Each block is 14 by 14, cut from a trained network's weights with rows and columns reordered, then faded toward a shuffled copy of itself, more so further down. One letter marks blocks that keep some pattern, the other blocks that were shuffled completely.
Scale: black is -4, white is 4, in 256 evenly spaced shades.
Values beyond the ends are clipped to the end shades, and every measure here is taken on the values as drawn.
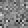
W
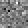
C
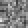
W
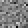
C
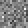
C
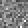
C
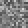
C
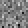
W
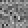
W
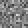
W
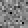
C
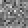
C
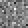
C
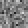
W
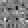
W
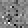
C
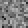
C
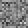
W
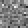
W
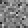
C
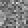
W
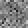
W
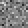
C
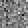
C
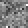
C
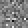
W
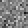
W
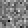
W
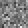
C
